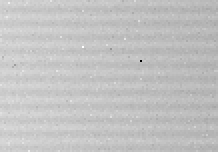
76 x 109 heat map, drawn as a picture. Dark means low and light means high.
Stripes: horizontal, repeating 11 times. Slope: up to the left. Odd rows or columns: none.
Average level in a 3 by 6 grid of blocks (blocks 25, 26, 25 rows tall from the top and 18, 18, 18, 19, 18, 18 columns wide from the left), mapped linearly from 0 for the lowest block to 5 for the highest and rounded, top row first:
5 4 3 2 1 0 / 5 4 3 2 1 0 / 5 4 3 2 1 0
